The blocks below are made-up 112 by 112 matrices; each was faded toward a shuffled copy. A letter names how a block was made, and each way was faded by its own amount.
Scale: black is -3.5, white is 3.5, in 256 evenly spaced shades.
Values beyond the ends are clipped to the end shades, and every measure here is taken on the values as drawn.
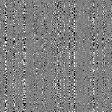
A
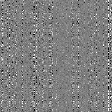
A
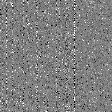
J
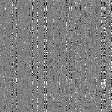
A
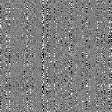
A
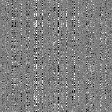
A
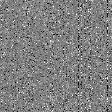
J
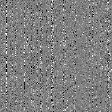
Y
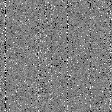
J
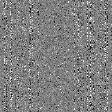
Y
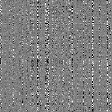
A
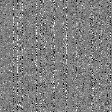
Y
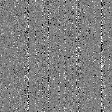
Y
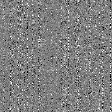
Y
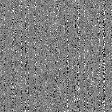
Y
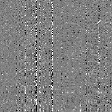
A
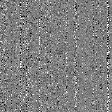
Y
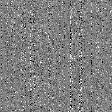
Y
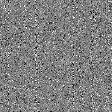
J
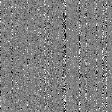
Y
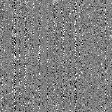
Y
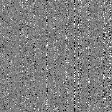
Y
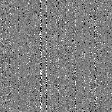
Y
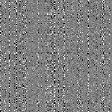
A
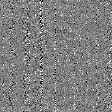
Y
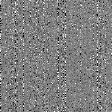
Y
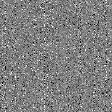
J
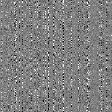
A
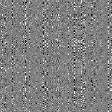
A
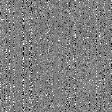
Y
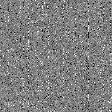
J
